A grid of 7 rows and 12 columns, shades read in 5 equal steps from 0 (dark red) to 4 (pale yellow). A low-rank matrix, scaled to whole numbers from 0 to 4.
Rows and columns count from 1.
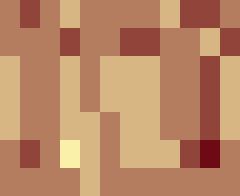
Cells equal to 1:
12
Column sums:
17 12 14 19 17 16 17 17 16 12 9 16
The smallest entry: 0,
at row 6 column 11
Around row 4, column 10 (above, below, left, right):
2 2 2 1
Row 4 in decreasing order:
3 3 3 3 3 3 2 2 2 2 2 1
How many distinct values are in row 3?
3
